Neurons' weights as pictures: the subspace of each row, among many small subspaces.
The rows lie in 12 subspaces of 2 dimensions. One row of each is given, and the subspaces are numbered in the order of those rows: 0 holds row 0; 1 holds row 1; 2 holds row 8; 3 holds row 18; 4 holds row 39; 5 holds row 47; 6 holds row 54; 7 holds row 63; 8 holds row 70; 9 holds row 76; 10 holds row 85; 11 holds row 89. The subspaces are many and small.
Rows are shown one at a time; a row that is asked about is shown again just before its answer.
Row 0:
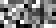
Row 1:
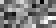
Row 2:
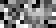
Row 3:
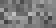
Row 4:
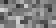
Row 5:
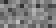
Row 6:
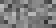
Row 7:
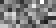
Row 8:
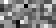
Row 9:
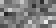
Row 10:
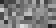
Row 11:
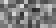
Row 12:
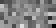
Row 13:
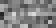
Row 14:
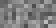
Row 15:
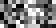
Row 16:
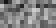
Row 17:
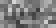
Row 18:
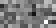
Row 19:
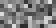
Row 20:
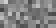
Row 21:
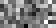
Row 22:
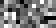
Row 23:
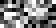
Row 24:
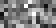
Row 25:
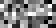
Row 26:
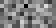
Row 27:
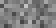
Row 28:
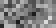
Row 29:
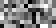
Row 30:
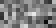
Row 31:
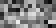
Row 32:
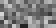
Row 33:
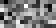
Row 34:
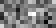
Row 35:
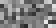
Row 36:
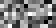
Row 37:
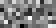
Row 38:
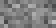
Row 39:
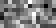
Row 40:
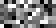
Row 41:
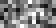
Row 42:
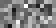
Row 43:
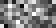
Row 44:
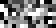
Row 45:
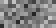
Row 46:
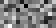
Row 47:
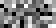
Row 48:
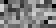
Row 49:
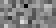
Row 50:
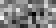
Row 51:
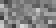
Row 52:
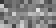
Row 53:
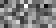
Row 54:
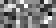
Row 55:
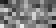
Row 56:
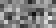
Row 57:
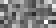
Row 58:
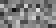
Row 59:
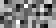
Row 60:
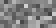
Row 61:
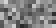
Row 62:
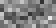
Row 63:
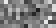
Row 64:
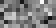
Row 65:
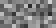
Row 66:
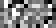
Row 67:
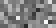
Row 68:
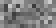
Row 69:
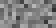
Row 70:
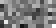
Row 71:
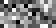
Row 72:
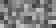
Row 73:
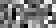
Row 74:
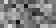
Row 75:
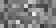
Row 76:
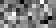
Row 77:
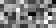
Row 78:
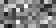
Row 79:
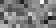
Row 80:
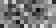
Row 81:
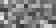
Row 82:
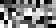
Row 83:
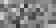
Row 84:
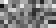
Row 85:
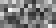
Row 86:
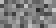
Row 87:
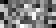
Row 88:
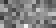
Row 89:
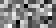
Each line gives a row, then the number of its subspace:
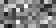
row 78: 6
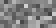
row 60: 0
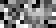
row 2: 0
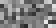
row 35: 7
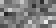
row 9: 1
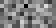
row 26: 5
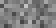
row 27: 5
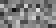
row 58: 10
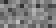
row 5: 3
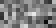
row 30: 11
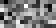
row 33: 2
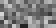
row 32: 0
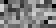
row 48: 3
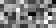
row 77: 6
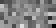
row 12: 8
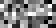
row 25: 11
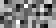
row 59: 2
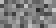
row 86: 5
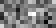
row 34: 6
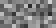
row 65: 0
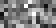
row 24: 4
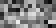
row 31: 10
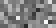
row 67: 7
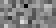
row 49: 5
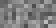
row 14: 7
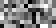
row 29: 4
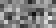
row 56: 6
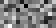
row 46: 6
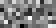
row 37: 2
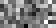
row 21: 7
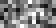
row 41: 4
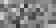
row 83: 10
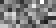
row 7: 1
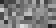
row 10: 2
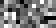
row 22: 1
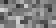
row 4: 2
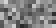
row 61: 0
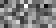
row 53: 5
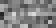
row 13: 11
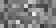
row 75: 4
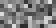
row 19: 0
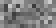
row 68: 10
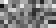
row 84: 3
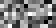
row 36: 11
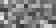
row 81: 2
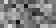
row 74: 6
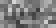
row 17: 10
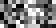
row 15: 6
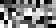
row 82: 2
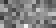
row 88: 0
